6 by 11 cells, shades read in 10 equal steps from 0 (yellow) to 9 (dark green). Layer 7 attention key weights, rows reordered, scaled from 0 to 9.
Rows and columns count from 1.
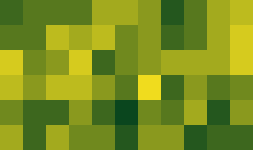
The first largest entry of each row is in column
8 8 5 8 6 6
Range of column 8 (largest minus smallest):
5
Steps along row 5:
up same down up up down up down up down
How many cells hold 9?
1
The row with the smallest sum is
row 3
